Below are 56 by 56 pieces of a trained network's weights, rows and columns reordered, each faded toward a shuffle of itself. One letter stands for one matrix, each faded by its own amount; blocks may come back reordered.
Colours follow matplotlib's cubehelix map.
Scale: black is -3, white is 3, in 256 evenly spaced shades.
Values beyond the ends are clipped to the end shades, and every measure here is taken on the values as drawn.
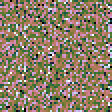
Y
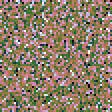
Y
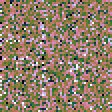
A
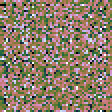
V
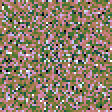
A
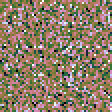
A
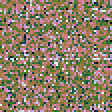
Y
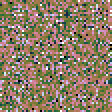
A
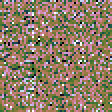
A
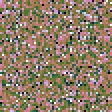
A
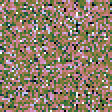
Y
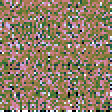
V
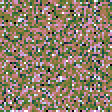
Y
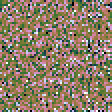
A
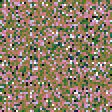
Y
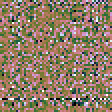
V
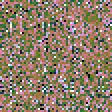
A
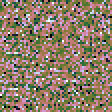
Y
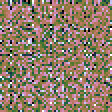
V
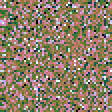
A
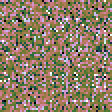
A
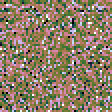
Y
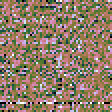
V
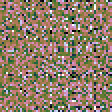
V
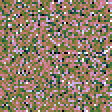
A
